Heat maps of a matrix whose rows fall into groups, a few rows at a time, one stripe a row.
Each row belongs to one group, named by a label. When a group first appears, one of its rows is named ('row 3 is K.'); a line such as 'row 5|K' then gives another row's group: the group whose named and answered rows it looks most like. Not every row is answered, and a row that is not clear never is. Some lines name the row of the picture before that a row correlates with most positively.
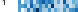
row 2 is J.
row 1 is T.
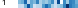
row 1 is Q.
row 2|T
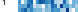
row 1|T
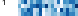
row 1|Q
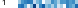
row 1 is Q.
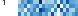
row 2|Q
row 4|J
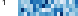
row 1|J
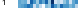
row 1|J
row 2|Q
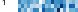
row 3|Q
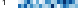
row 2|J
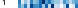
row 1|T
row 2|J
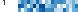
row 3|T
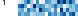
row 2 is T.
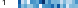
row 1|T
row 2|Q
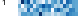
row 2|T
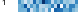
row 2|Q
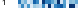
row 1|Q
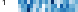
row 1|J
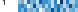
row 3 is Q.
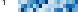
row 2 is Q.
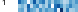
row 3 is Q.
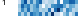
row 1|Q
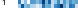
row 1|T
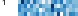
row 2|J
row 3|Q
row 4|Q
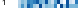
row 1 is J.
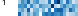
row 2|J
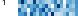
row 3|T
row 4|J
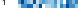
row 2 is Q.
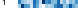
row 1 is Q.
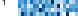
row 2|Q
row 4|J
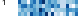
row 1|T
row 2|J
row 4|J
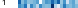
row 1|Q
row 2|J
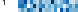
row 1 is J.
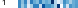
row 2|Q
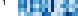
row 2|J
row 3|J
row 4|T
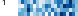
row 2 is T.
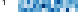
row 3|J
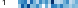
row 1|J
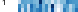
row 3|J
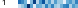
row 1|T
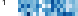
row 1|Q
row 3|Q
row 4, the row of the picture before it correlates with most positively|2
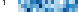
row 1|J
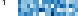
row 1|Q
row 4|Q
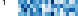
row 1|J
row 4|J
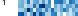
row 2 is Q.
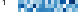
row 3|T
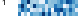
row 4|T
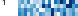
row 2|T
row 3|Q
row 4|J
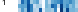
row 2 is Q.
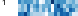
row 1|Q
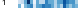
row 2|T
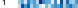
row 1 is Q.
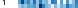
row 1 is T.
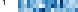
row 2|Q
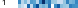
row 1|T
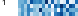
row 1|J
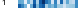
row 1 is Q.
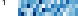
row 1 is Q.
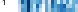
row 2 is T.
